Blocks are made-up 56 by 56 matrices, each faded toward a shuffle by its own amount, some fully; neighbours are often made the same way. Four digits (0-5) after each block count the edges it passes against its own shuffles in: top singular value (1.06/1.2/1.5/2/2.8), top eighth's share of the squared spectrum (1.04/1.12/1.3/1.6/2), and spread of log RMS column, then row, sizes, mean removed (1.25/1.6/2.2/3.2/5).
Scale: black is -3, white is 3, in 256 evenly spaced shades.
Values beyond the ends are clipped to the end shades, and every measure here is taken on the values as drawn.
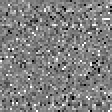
2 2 0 1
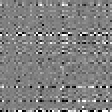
5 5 3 4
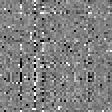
4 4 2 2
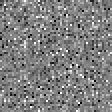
3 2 1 1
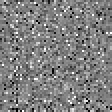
3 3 1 1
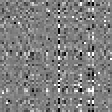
4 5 3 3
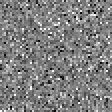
2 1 0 0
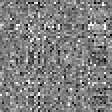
4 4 2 2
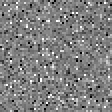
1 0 0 0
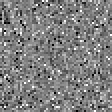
3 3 1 0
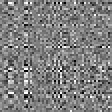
5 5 3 3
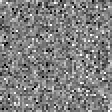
2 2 0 0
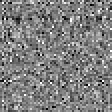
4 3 1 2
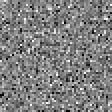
1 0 0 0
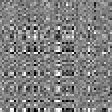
5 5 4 4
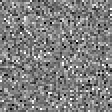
2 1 0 0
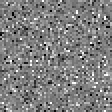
0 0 0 0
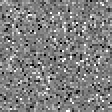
0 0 0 0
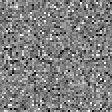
3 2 1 1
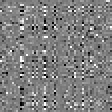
5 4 3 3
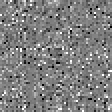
3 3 2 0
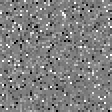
1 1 0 0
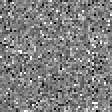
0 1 1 0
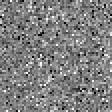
0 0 0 0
